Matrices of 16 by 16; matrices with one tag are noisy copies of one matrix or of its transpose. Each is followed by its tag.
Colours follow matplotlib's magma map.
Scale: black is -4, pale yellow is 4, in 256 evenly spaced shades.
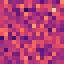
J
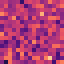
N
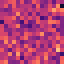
N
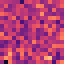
N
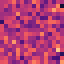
N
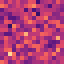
J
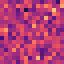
J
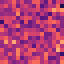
N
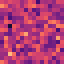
J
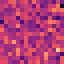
N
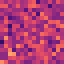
J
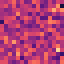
N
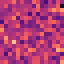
N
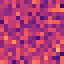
N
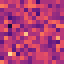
J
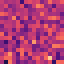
N
